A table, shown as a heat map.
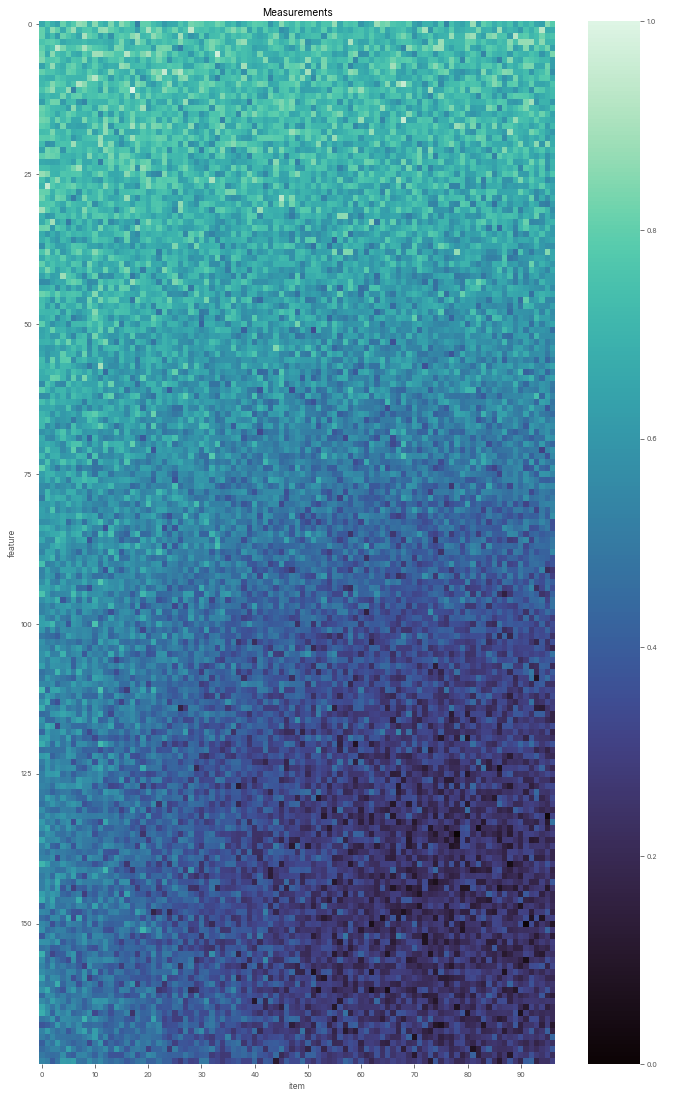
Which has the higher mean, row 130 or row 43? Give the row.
43
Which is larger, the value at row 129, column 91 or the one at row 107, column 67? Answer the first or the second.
the second
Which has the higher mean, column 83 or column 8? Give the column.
8
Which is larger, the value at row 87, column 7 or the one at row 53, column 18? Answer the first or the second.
the second
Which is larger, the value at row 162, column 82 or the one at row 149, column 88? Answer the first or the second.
the first
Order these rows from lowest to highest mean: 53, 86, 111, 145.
145, 111, 86, 53
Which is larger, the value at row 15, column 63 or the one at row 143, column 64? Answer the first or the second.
the first
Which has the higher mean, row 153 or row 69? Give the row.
69
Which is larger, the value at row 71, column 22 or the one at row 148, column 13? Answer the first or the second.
the first
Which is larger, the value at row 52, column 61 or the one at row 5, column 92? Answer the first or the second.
the second
